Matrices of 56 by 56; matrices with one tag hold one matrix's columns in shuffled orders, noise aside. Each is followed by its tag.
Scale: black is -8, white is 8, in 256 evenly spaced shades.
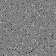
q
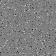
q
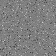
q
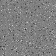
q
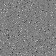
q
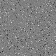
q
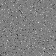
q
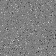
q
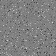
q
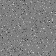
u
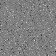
q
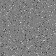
q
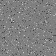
u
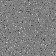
u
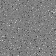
q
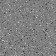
q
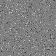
q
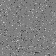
q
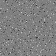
u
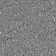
u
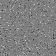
q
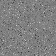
q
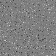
q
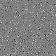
q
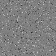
u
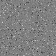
q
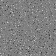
q
